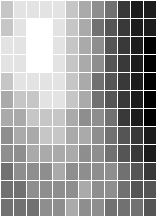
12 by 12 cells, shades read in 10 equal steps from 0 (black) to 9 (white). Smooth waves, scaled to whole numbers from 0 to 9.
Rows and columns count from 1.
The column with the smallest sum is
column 12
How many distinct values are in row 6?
8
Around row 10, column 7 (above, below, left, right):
5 6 5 5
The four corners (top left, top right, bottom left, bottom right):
7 1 4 3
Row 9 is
5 5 6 6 6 6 5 5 4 3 2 1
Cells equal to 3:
11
